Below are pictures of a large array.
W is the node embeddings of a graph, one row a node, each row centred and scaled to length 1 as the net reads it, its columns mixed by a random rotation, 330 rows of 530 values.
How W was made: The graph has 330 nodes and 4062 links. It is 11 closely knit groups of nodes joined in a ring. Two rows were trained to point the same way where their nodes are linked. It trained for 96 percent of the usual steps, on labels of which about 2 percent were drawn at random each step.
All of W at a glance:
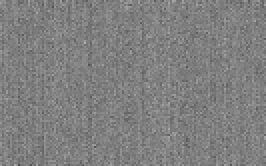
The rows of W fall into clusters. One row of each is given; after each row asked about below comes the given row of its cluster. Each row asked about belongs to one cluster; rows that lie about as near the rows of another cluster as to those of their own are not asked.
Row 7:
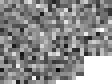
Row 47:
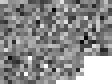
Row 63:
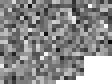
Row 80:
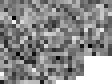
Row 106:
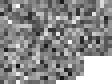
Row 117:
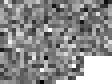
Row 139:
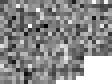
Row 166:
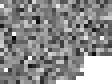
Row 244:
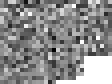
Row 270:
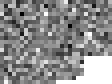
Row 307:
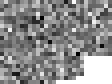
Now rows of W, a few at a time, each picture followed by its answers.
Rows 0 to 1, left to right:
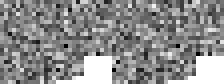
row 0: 7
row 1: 7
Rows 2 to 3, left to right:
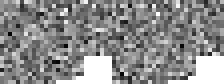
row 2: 7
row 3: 270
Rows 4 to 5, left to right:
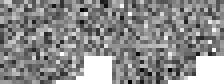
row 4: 117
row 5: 7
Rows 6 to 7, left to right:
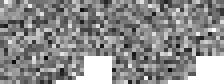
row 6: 117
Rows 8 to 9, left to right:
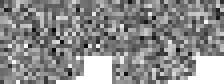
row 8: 106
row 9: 307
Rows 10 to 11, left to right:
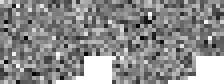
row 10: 7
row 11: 307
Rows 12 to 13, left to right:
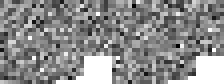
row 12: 117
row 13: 7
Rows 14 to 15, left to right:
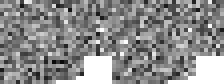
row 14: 7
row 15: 117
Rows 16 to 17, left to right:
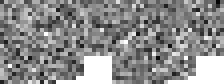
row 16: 80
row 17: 117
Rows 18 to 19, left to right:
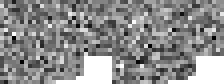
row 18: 166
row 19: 80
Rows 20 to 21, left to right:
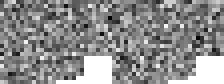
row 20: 63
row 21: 47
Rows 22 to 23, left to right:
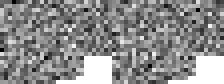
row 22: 117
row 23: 117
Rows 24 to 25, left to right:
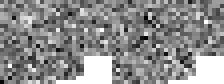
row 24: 80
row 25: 307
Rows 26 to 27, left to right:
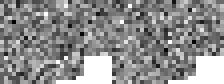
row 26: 270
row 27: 106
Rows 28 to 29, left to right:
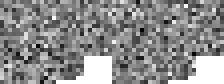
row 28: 80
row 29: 244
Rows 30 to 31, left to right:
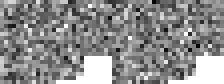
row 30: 63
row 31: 106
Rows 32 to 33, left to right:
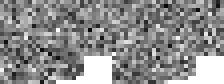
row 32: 80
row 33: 117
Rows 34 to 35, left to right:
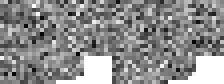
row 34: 307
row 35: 106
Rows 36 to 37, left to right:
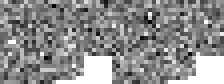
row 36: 117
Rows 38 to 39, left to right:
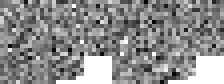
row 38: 244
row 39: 117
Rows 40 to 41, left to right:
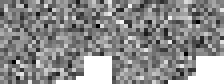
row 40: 139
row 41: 106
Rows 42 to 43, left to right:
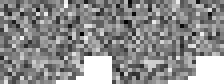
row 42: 270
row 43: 270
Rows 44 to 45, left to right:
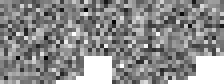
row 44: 117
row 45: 80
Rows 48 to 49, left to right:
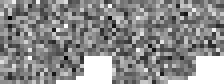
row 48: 63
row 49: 80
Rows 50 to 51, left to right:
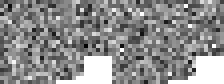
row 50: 106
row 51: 244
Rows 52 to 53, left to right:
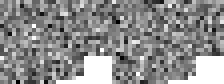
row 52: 7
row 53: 47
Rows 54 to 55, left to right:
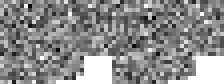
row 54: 63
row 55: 307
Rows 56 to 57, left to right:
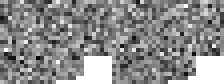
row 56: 47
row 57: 244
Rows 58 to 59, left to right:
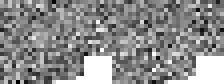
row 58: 7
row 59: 117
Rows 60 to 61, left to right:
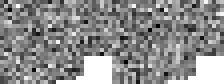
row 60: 106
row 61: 139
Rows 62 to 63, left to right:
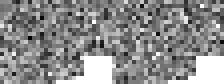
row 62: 307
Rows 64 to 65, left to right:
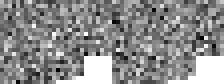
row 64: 7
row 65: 47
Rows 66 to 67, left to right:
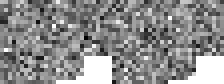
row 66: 47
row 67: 106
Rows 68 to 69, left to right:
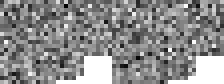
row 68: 63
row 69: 244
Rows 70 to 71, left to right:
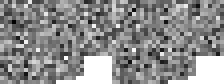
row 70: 270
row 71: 244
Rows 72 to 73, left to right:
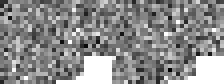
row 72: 106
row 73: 7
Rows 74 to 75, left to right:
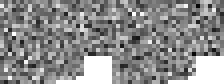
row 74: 166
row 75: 244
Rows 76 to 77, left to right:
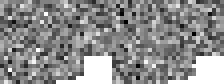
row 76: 270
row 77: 270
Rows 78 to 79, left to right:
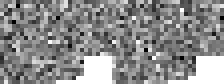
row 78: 270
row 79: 63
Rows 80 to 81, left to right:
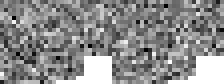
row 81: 117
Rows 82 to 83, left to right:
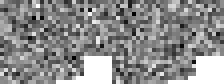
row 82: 307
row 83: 270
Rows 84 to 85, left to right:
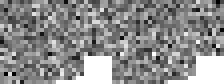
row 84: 307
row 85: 117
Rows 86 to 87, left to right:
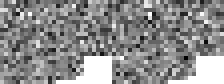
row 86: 244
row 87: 307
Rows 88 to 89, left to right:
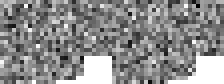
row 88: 63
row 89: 244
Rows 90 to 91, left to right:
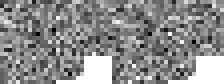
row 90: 106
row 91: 106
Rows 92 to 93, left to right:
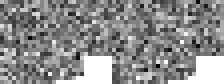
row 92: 307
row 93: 106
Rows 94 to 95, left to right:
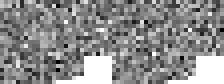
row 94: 7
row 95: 117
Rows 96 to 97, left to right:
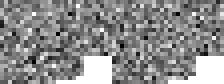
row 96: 80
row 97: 166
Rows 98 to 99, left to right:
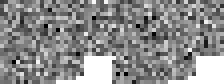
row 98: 139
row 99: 307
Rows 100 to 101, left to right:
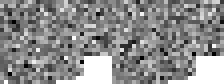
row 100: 270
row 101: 244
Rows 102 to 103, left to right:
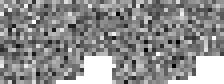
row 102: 63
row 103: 63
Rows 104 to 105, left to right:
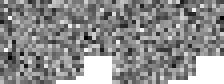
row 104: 47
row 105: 63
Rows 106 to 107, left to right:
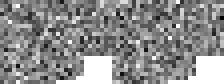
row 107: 63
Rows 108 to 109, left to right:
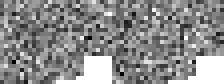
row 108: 139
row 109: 270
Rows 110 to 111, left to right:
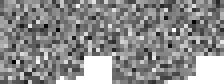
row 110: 139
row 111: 117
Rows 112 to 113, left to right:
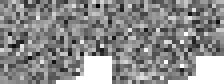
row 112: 244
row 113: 106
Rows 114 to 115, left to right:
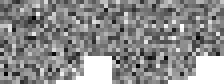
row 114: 307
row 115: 47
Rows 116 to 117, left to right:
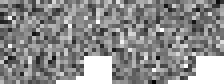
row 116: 47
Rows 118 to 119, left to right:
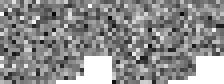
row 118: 63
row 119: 80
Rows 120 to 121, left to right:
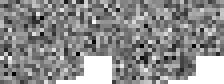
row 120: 307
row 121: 80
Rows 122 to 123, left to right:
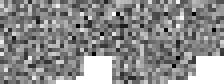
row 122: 166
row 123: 63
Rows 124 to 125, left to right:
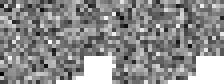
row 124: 106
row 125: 63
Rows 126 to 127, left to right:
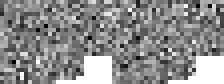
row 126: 139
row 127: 244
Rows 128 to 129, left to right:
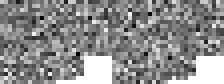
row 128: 307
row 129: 139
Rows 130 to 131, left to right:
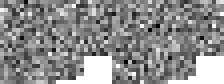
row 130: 244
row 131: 139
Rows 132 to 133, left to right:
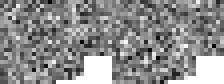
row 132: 106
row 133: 117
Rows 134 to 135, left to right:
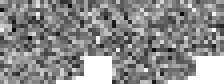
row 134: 307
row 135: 80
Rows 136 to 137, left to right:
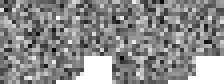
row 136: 106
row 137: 47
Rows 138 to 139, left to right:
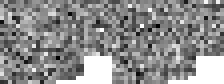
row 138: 80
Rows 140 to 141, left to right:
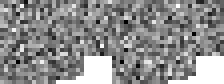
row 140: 244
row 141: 270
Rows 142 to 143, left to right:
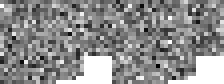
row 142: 166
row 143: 106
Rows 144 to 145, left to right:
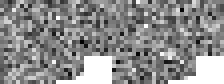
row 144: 106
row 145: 7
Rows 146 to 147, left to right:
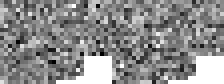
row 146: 244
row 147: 80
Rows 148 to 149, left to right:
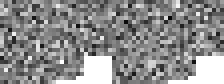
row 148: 166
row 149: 270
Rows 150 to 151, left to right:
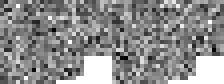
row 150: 106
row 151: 47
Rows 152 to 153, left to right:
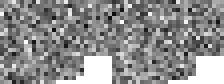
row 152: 63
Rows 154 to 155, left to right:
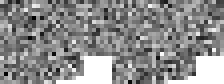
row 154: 307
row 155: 7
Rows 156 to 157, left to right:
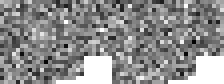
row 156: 7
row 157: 106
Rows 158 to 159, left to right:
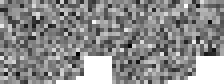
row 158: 307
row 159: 244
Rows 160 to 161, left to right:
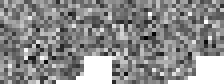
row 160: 80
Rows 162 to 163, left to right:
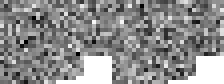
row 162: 307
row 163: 106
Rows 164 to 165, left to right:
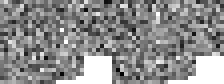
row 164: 117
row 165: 270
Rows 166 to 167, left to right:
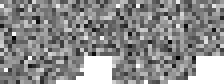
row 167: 63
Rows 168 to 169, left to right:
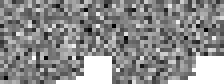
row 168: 117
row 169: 166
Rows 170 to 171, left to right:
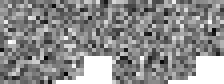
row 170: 117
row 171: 47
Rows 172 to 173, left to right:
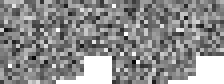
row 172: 80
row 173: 166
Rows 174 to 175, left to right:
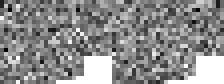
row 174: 106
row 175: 117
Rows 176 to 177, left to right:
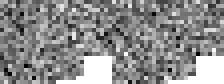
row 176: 270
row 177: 7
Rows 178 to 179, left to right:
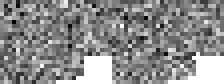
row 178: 270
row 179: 307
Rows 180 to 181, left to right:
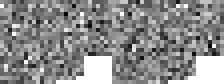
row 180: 166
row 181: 244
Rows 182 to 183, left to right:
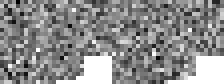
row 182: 270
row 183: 117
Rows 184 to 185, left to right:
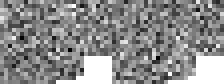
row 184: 244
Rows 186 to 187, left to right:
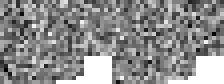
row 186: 270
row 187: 166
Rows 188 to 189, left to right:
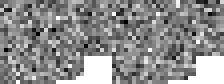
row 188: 106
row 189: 270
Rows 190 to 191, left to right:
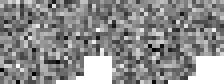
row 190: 7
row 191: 80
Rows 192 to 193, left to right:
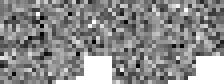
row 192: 307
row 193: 270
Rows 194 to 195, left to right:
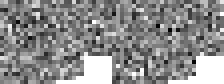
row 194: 307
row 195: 139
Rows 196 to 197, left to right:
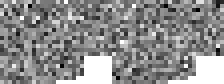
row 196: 63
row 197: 117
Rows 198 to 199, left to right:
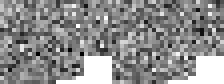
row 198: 244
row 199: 117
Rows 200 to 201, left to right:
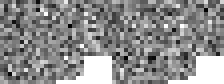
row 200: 270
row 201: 47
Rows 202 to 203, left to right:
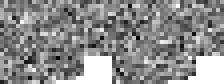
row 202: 80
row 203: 270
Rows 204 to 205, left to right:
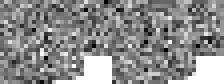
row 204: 117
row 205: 106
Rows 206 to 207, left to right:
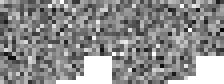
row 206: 47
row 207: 117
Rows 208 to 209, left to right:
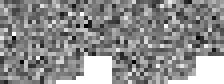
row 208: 166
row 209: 47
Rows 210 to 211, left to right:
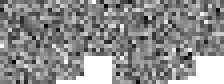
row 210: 139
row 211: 307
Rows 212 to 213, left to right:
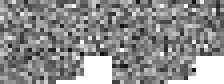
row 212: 244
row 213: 244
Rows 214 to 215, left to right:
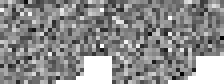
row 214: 244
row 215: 106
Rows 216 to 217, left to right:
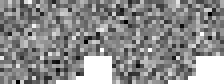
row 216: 7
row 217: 270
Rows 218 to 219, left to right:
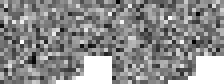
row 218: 80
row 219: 106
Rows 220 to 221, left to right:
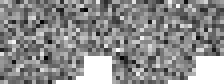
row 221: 47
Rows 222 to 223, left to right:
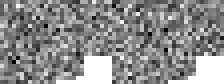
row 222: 139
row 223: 106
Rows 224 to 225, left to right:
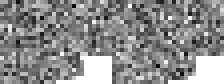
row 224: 307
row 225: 106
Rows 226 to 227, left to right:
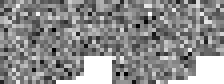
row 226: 106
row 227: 307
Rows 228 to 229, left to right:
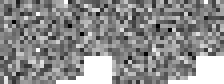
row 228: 270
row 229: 139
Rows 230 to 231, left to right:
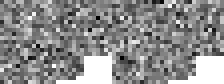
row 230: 80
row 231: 47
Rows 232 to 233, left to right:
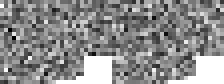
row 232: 166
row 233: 307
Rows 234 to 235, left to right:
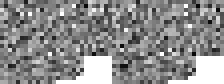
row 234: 244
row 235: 244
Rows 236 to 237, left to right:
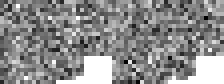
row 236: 106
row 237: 139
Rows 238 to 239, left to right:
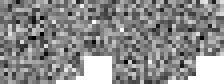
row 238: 307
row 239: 139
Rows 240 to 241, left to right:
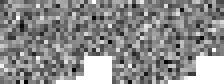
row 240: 139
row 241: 7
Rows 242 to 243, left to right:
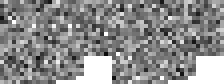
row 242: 47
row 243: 106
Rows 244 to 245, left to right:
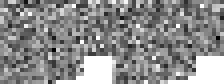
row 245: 63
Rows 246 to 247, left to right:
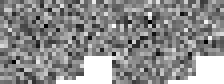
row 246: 139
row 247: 307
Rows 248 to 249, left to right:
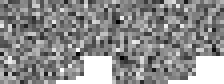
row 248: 307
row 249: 47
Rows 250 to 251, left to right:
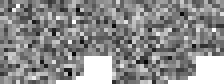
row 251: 80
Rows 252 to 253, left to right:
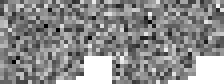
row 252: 139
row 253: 307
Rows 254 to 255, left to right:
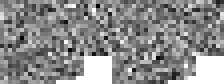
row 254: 244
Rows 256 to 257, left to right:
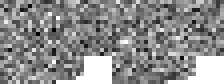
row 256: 106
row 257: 117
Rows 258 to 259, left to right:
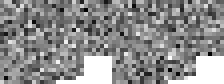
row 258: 117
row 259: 7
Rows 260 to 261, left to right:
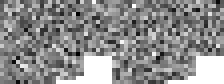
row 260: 139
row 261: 117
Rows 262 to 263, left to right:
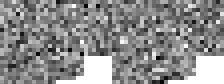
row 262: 244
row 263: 117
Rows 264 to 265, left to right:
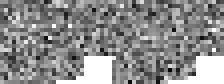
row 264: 47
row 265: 7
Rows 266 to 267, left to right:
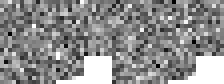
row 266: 7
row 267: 106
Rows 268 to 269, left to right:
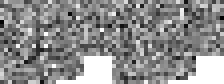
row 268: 80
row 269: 63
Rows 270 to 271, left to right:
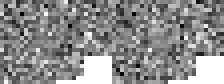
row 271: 270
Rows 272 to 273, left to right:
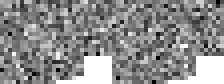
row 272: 7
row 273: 117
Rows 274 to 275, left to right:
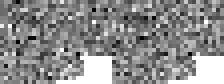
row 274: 307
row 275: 307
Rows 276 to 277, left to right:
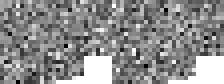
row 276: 7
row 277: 166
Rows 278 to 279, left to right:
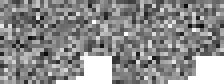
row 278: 307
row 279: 166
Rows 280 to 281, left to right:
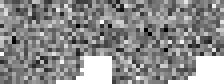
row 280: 166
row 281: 106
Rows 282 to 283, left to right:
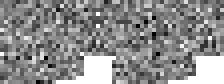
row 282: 117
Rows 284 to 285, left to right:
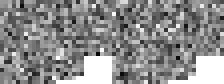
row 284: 7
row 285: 63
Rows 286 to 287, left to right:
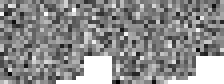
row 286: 270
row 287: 166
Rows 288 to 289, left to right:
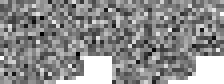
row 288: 307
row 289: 80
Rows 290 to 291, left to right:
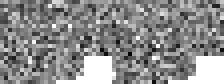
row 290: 47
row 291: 80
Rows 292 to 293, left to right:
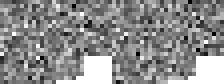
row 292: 166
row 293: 166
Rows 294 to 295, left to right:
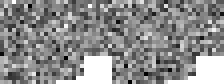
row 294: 63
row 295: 7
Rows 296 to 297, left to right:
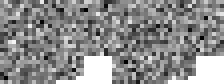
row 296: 117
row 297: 139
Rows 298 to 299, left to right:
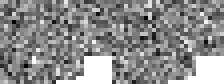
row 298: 270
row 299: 307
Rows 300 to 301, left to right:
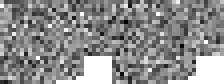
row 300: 166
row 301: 270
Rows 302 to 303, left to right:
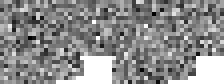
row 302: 307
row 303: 7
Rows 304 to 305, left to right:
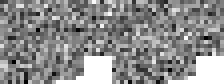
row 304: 139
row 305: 7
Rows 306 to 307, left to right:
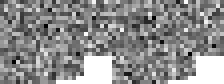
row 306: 139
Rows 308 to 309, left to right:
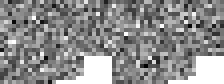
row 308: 117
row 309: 166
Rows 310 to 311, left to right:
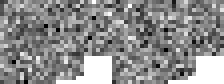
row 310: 139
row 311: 106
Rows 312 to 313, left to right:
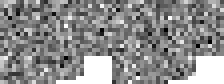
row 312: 63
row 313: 106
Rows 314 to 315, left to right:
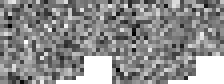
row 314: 63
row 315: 270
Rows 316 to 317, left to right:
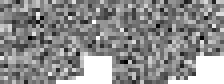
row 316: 307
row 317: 139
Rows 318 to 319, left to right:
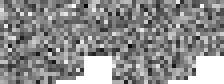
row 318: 244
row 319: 63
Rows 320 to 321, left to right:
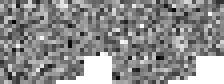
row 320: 270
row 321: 117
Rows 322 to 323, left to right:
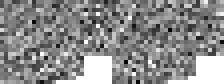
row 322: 117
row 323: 139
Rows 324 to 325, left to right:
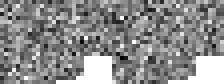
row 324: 106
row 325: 47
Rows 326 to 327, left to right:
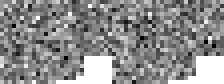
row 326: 63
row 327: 307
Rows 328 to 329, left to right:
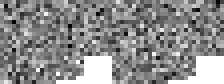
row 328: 270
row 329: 117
